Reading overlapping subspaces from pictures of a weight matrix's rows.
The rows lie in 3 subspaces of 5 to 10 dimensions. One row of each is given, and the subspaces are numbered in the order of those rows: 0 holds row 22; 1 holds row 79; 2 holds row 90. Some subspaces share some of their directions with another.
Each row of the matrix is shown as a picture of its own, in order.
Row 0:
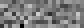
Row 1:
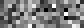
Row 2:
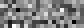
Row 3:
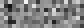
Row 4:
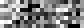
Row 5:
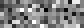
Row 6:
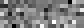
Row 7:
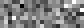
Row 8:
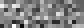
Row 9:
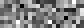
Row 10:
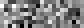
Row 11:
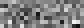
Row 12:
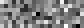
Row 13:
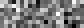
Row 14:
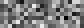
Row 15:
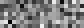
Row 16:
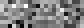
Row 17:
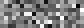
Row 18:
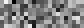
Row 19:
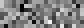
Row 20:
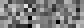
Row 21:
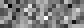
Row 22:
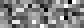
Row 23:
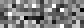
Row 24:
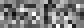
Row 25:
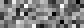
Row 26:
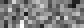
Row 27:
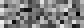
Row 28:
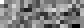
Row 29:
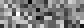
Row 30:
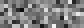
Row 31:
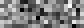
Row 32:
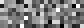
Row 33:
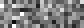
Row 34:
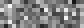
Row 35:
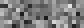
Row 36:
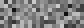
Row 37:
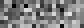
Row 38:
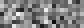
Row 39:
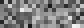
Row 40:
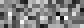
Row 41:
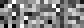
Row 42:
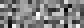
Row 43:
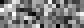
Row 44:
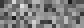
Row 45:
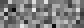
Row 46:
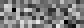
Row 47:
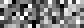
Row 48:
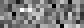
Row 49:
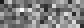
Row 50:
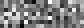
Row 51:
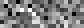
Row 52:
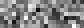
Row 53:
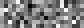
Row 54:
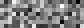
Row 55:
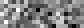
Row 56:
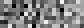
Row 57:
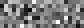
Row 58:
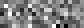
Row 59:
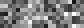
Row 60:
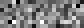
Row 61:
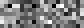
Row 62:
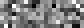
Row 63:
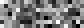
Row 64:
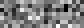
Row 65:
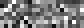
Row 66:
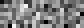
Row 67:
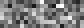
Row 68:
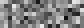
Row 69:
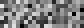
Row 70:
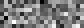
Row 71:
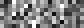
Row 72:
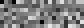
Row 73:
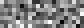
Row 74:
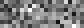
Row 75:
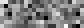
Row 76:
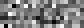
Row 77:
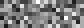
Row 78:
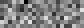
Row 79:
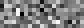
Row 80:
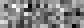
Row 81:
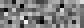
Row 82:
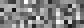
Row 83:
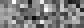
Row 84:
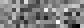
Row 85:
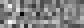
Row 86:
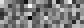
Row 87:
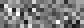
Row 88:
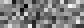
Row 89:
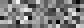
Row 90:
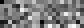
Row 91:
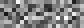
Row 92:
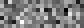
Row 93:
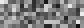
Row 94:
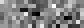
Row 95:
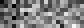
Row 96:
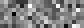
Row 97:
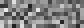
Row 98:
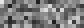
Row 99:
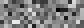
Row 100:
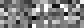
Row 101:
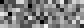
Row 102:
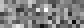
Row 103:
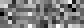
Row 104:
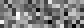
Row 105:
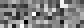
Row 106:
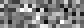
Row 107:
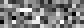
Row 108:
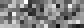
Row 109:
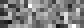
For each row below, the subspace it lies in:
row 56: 0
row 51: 1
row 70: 1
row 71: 0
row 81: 2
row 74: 1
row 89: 1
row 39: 1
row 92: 1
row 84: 1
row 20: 1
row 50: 1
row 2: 1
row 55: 1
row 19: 2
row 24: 2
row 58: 1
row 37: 0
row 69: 2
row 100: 2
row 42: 1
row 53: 2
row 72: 2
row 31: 1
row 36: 1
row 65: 2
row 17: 2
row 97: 0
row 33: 1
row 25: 0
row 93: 1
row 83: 2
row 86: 2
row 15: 2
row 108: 2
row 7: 2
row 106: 1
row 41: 2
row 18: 0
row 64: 2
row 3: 1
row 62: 2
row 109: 1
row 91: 2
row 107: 1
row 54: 0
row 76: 2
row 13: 1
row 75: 1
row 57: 1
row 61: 2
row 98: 1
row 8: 1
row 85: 1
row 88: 0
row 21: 2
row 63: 1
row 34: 1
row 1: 2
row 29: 1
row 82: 1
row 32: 2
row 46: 1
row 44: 0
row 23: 2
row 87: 1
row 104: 1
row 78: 2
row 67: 2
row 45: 1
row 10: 1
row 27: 1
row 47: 0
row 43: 2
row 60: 2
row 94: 2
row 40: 2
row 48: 2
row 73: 0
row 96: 2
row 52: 2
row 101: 2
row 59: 2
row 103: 2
